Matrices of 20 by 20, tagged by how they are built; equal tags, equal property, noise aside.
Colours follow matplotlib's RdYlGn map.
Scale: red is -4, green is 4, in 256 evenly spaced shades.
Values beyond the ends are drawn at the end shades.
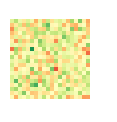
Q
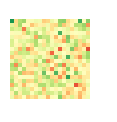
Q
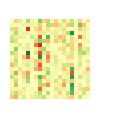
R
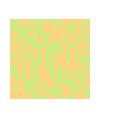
Q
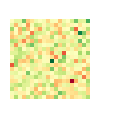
Q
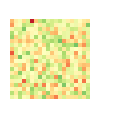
Q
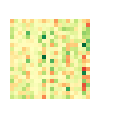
R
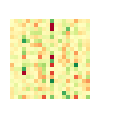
R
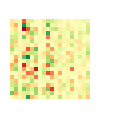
R
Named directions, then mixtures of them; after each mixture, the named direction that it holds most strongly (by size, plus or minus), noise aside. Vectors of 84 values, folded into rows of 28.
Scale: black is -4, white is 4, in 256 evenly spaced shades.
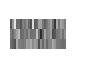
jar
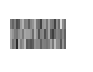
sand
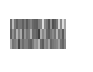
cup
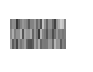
sand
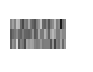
sand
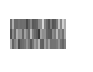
cup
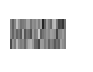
cup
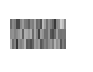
sand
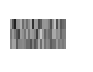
jar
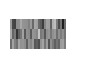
cup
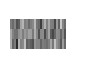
sand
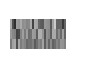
jar
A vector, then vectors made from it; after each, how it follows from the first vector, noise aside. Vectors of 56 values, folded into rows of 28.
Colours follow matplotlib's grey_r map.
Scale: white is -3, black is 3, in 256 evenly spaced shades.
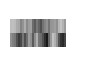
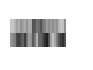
copied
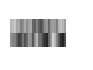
copied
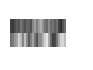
negated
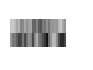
copied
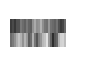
negated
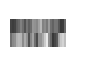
negated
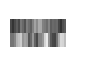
negated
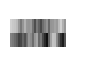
copied
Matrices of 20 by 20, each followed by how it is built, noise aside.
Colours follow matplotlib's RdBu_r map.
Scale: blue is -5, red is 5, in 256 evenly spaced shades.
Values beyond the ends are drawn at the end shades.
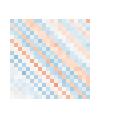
Toeplitz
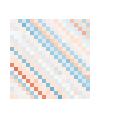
Toeplitz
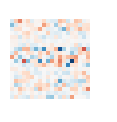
uneven rows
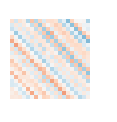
Toeplitz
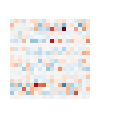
uneven rows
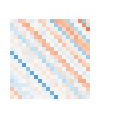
Toeplitz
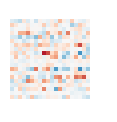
uneven rows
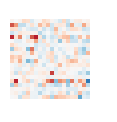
uneven rows
